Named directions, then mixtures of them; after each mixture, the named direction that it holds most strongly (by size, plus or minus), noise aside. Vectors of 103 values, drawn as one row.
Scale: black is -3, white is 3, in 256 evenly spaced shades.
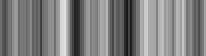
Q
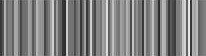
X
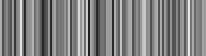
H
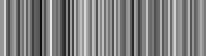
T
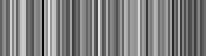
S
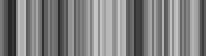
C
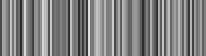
H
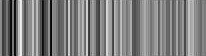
H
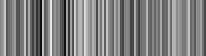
T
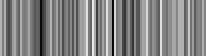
T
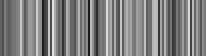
H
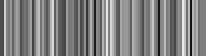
X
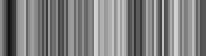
C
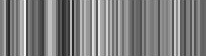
T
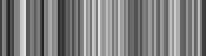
C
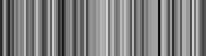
X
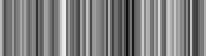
X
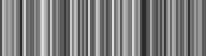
H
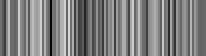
T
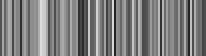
H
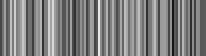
S
